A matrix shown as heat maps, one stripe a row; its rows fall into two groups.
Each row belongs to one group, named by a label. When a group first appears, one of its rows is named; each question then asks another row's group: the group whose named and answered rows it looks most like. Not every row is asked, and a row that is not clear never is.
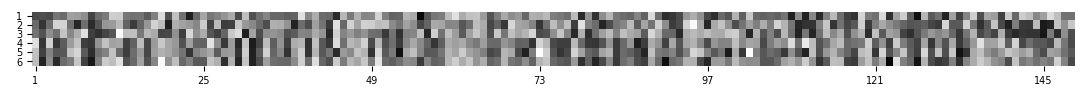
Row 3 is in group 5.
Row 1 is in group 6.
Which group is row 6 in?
6
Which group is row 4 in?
6
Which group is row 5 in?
6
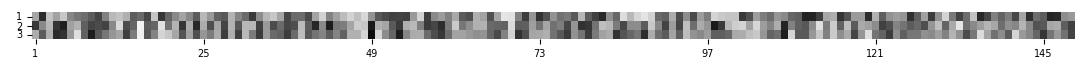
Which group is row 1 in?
5
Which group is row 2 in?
6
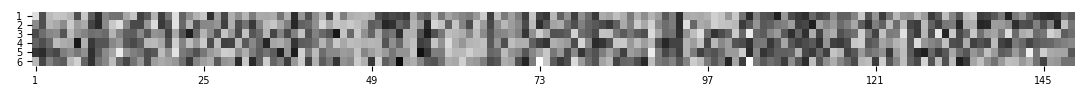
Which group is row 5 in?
6
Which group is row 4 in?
5
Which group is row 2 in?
5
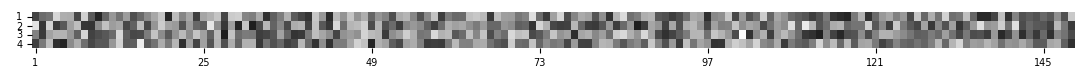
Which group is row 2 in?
6
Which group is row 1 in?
5
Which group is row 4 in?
6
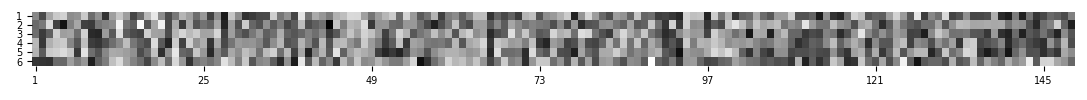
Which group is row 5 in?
5
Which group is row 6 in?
6
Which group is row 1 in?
5
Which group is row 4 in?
5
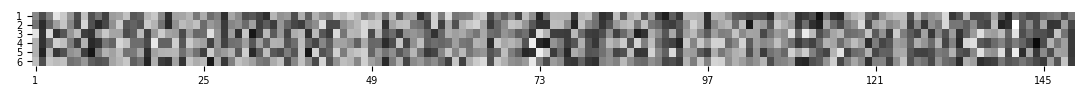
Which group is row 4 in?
5
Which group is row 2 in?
5
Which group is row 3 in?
6
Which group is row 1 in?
5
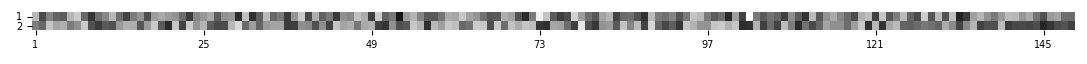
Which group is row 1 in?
6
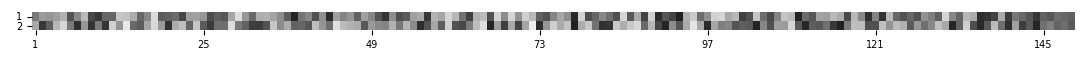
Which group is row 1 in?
5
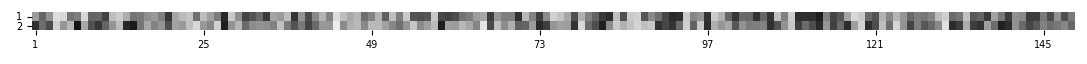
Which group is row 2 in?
5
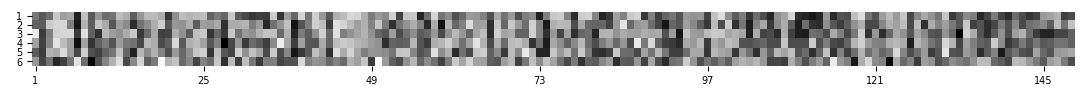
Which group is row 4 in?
5
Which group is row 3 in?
5
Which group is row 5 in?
5
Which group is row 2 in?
5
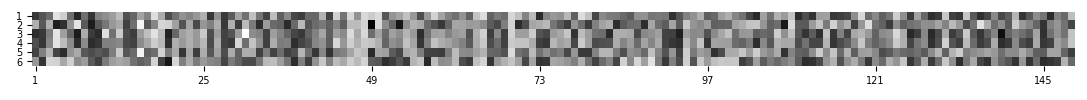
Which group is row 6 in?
5
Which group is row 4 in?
5
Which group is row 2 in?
6
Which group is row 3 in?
5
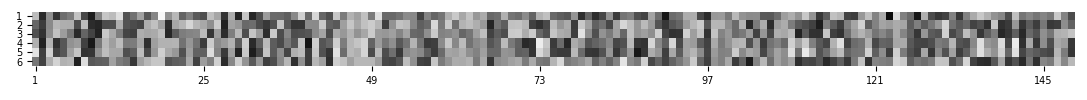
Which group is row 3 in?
5
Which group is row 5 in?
6
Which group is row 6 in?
5
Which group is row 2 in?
5
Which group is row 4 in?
6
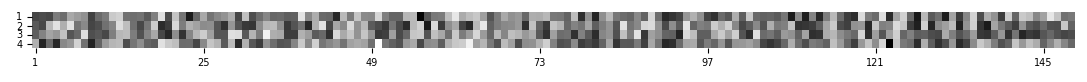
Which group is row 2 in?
5
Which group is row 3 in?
5
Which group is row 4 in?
6
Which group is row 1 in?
6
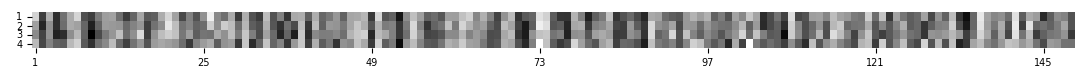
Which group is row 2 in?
6
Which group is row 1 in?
6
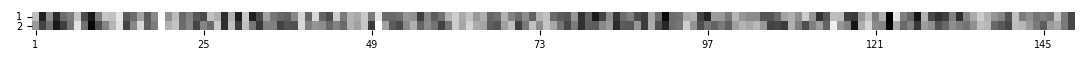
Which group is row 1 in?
6
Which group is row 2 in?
6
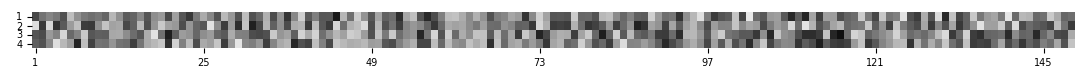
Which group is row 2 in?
6
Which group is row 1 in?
6
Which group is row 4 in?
5
